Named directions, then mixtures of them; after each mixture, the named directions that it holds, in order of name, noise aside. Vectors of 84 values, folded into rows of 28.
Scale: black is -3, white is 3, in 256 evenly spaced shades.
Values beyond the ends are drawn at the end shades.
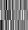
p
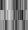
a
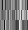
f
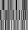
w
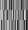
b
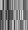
a, b, w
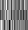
p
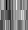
a, p, w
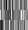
p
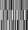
b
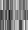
a, b, f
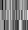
a, f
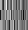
p, w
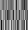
b, p, w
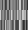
b, f, p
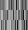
a, b, w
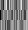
b, p, w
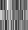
a, p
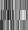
a, f, p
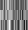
a, b, p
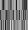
w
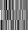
b, p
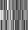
a, b, p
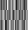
a, p, w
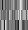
f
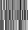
b, f, p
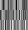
w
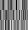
w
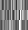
f, p, w
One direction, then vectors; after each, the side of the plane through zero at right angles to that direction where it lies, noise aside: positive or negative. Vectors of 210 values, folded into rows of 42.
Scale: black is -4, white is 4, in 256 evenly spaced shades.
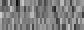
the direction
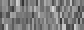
negative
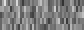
negative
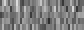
negative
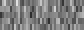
negative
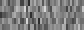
negative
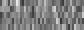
negative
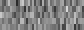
positive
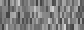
negative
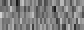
positive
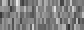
negative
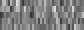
negative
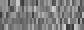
negative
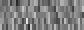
positive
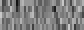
positive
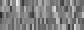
negative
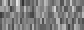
negative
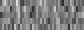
negative
